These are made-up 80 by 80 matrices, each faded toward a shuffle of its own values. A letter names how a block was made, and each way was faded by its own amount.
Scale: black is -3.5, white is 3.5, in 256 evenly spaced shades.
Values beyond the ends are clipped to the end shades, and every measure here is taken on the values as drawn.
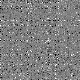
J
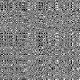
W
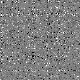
J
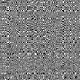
W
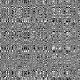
W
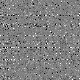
J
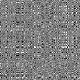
W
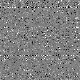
J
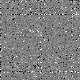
J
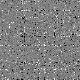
J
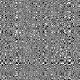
W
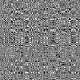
W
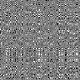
W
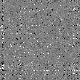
J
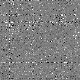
J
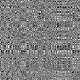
W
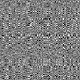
W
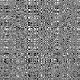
W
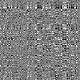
W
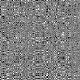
W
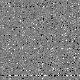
J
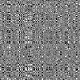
W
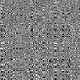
W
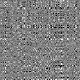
W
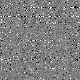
J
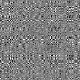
W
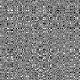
W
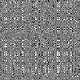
W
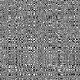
W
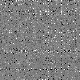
J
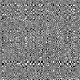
W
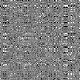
W
